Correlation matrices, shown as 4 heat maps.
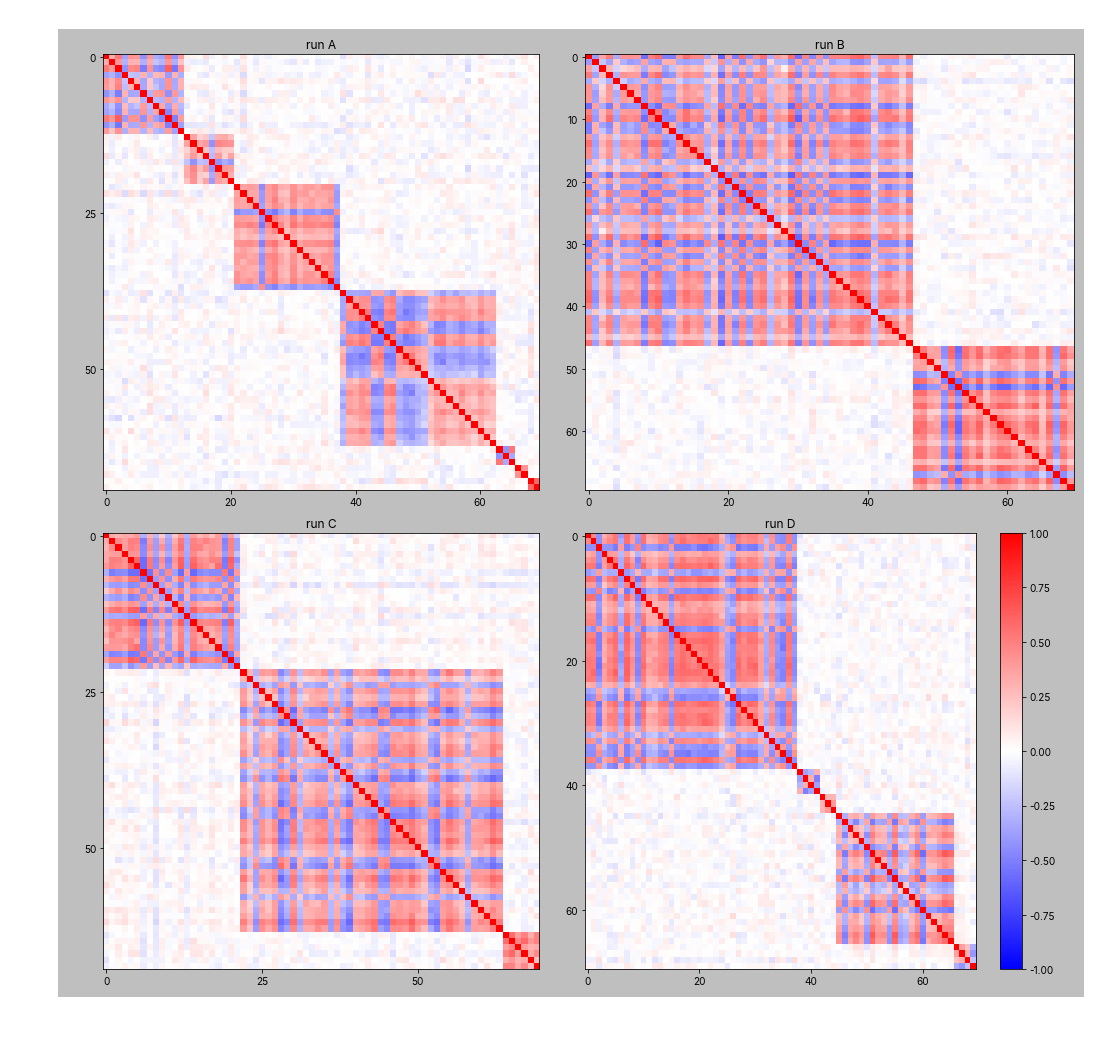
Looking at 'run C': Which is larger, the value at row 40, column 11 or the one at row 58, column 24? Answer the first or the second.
the second
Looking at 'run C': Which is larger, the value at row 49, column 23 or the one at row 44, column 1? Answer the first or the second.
the first
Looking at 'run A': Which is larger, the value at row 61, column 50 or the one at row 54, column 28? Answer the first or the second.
the second
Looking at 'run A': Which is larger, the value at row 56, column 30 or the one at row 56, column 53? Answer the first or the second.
the second
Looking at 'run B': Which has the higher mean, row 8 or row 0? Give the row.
0
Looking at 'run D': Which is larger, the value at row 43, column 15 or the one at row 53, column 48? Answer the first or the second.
the second
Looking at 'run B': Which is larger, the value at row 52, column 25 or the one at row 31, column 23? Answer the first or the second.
the first
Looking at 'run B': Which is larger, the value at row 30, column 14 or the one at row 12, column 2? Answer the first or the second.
the second
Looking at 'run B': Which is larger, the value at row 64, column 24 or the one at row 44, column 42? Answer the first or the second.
the second
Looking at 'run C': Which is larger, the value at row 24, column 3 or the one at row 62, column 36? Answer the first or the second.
the first
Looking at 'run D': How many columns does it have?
70
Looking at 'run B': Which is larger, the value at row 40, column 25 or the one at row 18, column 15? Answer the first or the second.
the first
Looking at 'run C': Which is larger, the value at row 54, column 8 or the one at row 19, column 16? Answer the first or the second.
the first
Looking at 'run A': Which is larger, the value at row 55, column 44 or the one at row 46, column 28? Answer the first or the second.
the second
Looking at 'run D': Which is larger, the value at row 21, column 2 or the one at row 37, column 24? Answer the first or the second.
the second
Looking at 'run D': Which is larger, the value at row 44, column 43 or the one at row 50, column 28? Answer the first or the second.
the first
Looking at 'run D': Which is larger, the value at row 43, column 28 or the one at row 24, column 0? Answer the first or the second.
the second
